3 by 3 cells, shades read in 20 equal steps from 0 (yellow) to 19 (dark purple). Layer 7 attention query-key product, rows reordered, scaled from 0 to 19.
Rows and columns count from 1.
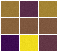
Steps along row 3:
down up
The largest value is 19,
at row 3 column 1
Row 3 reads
19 0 15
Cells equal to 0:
1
